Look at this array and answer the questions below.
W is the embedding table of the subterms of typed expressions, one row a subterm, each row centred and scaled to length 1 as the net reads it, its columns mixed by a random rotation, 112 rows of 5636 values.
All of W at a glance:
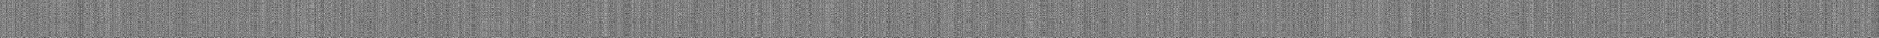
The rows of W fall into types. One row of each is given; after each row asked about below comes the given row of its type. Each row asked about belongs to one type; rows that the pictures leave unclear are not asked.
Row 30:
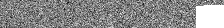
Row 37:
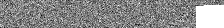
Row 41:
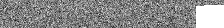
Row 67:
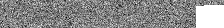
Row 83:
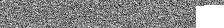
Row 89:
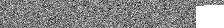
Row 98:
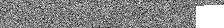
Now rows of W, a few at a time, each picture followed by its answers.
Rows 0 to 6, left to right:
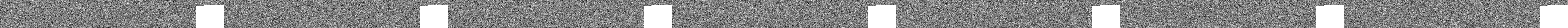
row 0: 98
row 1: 89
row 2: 98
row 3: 89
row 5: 83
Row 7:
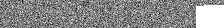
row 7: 89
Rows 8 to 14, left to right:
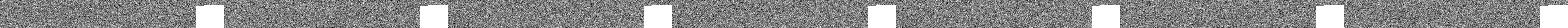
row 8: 83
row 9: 98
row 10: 30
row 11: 30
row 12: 30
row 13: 98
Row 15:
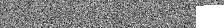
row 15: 98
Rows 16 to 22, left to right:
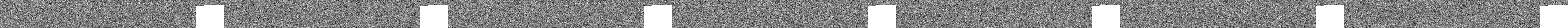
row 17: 98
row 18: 37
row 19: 83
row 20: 89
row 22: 67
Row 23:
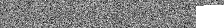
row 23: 98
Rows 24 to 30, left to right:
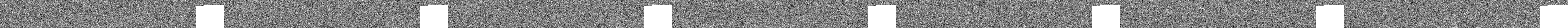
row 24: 67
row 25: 89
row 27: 67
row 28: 89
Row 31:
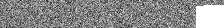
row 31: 30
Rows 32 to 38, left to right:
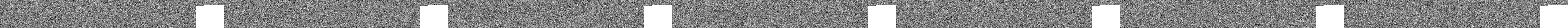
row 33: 98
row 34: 67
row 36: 89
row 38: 89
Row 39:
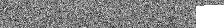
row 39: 41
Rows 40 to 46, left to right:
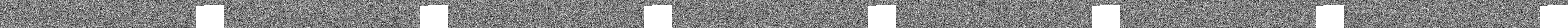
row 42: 89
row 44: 89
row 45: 98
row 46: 89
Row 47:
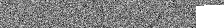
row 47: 37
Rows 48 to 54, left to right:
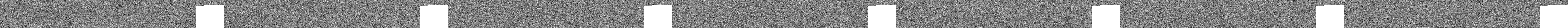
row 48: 67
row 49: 30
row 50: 83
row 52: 41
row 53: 41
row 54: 98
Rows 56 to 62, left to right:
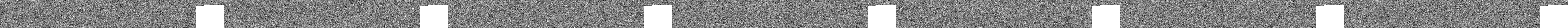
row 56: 67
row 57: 67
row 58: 37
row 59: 98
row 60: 41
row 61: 37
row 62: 67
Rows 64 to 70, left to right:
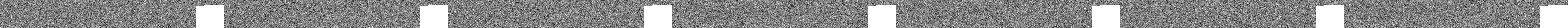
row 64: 41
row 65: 30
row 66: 30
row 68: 67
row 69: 83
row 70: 67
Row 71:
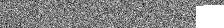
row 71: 30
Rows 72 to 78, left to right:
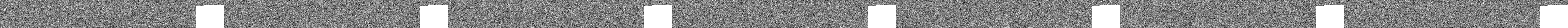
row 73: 89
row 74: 41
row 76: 30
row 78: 98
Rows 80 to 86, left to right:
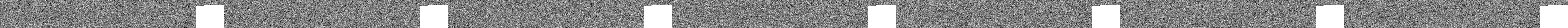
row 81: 41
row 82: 30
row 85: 98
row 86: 67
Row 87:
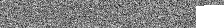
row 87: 83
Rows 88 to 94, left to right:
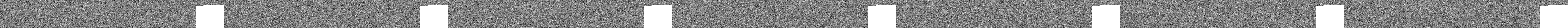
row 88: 98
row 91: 37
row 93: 89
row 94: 41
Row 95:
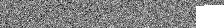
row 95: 30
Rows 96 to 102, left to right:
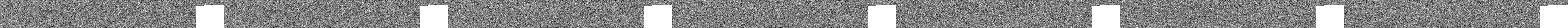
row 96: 37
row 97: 37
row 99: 98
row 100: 67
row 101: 83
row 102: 89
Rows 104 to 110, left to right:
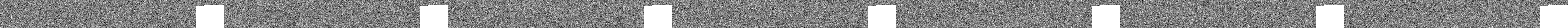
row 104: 41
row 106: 41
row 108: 67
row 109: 89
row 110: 30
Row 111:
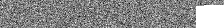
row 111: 83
